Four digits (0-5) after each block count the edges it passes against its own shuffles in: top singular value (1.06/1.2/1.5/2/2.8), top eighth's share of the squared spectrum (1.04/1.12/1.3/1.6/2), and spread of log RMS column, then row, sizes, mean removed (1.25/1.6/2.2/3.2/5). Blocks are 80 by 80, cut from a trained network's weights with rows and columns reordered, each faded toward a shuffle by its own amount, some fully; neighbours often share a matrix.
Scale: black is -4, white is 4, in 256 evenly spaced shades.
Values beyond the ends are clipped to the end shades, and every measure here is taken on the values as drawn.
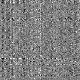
3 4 2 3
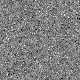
0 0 0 0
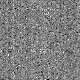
2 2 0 1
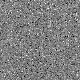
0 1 0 0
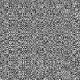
4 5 3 2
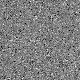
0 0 0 0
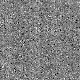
2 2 0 1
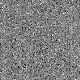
0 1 0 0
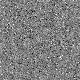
0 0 0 0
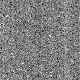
2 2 0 1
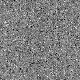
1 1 0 0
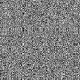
4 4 2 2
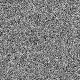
1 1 0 0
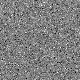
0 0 0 0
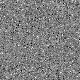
0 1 0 0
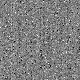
1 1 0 0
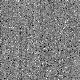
2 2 0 1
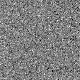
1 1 0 0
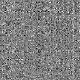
3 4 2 3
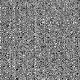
3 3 1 2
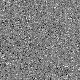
1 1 0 0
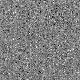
1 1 0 0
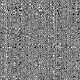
3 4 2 3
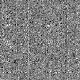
2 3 1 2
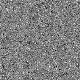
2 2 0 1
